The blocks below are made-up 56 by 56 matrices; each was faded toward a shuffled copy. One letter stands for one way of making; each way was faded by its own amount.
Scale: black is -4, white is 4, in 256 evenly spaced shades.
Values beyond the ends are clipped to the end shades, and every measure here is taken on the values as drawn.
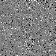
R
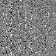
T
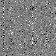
R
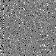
R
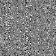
T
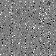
R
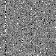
T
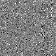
T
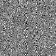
T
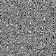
T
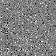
R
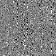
T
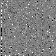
R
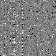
R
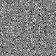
R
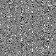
T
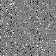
R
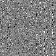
T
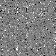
R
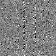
T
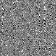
T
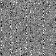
T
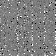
R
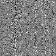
T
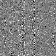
T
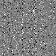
R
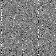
T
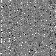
R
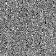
T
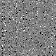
R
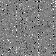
R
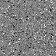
R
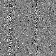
T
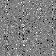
R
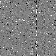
R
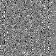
T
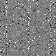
R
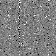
R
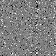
R
